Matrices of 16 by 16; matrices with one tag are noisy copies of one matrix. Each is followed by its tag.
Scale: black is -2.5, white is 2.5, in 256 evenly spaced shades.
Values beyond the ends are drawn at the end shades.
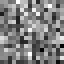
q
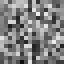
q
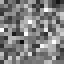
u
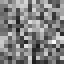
q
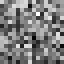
q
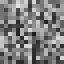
q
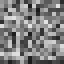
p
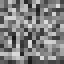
p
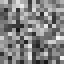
q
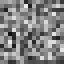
p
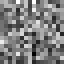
q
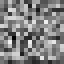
p
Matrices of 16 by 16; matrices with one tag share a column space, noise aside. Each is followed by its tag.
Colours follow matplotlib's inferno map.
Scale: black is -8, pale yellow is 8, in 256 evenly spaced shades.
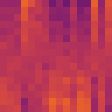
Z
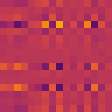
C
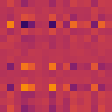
C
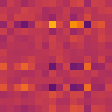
C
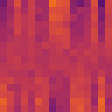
Z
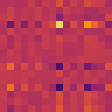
C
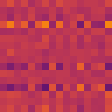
C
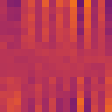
Z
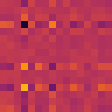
C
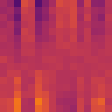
Z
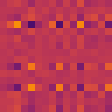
C
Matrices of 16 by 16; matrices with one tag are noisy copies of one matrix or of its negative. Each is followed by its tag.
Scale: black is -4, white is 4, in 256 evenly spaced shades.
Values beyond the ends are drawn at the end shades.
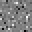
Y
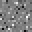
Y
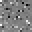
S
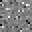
S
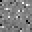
S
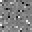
S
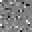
S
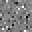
Y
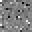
S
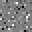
Y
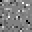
S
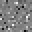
Y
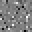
Y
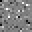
S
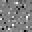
Y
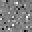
Y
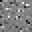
S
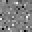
Y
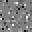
Y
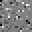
S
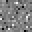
Y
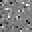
S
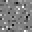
Y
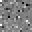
S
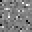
S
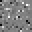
S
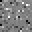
S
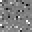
S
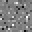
Y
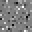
Y
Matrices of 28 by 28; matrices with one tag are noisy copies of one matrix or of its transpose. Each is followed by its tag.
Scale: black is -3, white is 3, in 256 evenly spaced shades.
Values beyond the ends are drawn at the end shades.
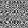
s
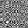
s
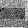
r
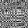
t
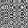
s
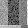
r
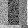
r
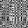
t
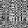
t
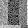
r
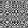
s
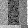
r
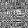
t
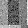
r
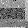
r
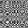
s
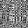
t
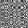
s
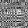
t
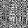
t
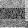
r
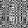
t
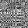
t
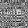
t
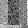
r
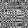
t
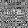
t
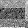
r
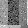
r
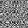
s
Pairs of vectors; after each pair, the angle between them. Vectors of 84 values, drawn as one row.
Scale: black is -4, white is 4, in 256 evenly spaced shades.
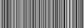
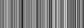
partly opposed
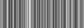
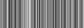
nearly parallel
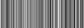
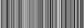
nearly parallel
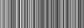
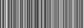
orthogonal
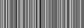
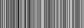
orthogonal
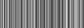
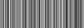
nearly opposite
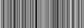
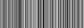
orthogonal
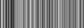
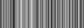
partly aligned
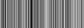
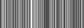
nearly opposite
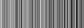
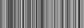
partly opposed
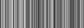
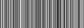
partly aligned
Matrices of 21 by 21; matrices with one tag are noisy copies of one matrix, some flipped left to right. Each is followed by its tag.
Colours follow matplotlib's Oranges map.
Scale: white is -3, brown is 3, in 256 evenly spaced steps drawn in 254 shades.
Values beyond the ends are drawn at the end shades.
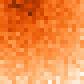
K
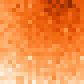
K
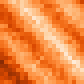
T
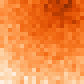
K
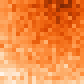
K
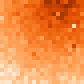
K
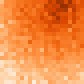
K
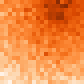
K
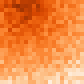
K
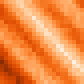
T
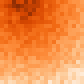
K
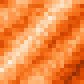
T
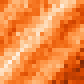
T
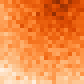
K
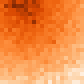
K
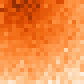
K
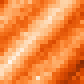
T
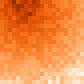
K
